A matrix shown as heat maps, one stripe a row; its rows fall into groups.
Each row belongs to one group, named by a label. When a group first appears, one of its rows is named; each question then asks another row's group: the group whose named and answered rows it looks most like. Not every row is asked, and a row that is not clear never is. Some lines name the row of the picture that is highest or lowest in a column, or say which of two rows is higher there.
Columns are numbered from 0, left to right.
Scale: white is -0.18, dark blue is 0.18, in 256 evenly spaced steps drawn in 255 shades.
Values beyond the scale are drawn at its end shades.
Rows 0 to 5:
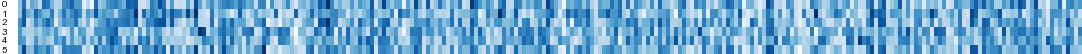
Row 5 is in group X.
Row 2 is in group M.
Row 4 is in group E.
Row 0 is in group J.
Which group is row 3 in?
E
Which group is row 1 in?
X
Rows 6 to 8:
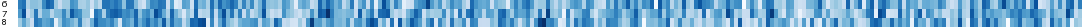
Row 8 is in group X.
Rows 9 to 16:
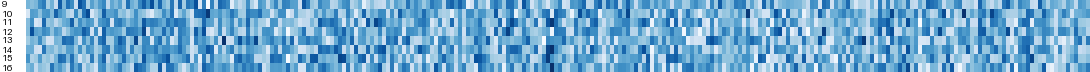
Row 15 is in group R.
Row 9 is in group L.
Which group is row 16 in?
J
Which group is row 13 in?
R
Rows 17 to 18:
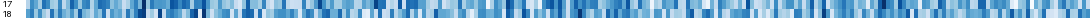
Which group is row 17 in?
X
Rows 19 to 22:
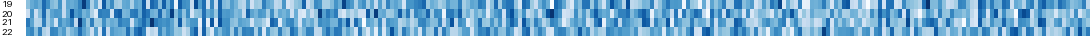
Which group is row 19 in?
X
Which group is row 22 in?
J
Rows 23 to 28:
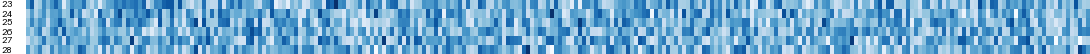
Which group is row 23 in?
M
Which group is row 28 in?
J
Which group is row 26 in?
J
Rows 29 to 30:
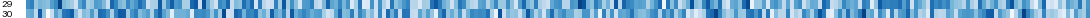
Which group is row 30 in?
R
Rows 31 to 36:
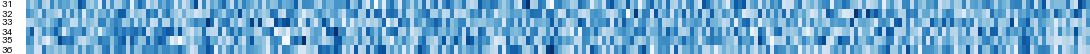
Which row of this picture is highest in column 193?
31
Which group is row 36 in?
E
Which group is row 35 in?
R
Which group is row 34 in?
M
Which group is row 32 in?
E
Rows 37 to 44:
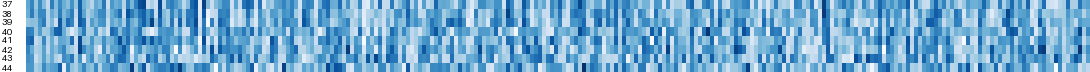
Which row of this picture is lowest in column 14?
43
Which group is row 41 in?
E
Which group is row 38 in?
L
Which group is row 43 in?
E
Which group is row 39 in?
L
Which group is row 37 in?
J
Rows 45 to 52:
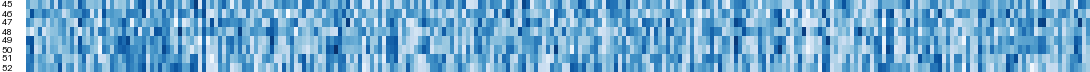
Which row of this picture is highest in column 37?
52
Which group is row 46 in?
X
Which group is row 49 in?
E
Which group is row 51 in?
M
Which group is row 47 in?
E
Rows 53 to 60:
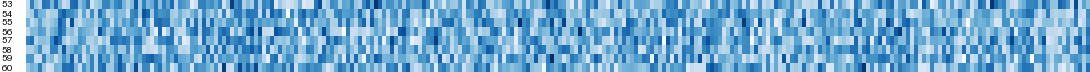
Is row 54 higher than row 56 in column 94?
No
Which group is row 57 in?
M
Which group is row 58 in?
J
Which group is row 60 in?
R
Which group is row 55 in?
R
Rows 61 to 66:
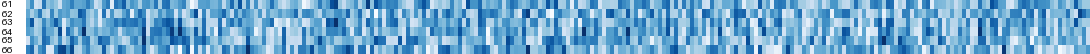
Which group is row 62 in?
J
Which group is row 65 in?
X
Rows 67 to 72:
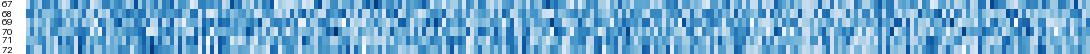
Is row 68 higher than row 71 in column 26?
Yes
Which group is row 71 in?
L
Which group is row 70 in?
J
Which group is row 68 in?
M
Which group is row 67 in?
X
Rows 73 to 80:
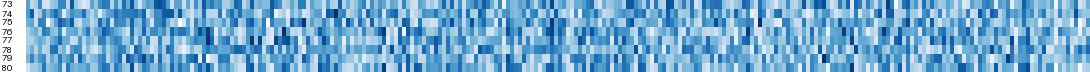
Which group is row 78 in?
J
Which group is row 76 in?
X
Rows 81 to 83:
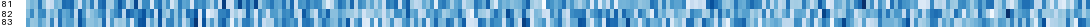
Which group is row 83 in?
J
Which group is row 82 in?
L
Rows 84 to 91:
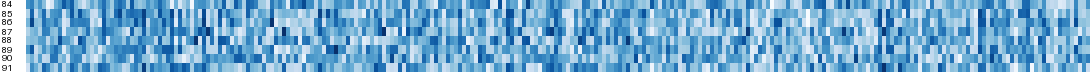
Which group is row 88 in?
L
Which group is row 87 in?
X
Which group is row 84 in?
R
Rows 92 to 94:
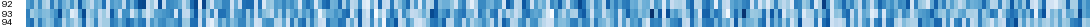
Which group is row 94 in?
M
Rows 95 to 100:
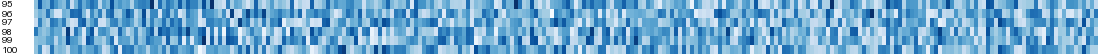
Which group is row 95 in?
X
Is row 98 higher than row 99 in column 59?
Yes
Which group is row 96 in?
R
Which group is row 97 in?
X
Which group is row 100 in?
E
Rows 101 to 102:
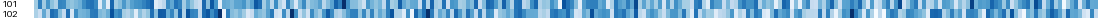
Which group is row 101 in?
J
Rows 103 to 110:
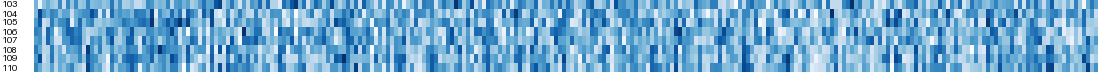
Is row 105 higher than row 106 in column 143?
Yes
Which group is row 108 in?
E
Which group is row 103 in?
J
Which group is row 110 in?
E
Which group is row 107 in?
R
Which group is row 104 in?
X
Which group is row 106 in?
R
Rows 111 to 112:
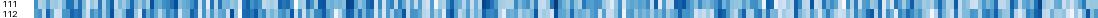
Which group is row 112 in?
R
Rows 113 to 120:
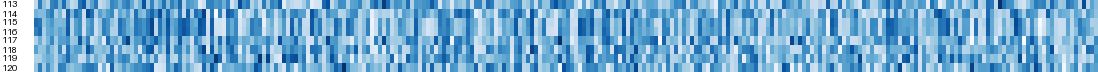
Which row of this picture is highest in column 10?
114
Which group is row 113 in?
X
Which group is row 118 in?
J
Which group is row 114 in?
L
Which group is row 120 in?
J
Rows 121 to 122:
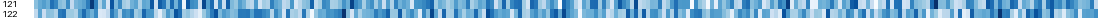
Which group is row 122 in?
J
